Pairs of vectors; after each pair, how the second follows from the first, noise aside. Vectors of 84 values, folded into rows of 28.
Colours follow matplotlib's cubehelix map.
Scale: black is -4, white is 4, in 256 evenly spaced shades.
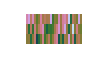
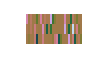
partly zeroed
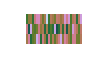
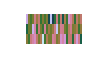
wrapped around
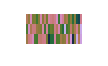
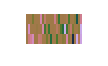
partly zeroed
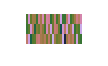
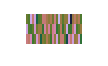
wrapped around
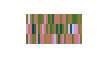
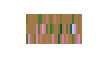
partly zeroed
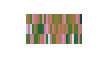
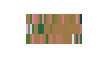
partly zeroed
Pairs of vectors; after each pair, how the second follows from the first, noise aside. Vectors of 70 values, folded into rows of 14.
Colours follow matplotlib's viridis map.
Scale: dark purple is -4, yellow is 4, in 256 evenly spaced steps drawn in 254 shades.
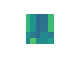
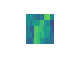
wrapped around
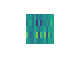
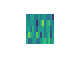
shuffled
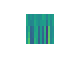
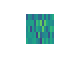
shuffled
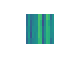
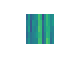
wrapped around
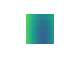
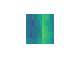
wrapped around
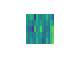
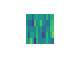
wrapped around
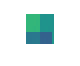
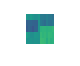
wrapped around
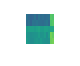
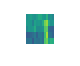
wrapped around
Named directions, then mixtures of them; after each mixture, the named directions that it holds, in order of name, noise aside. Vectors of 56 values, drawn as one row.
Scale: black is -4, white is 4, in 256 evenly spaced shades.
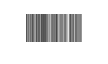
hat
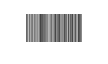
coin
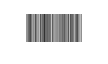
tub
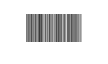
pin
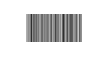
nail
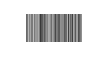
coin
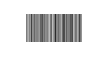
coin, nail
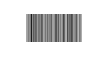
nail, pin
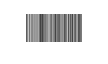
coin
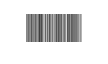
pin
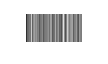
hat, nail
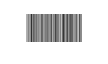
nail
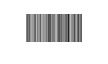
hat, nail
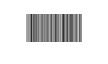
nail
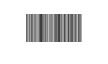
coin, pin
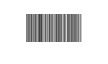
pin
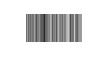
hat, tub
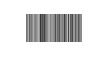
coin, tub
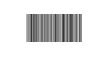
nail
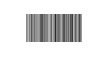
coin, nail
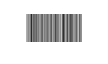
nail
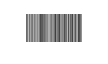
coin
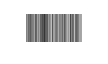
hat, tub
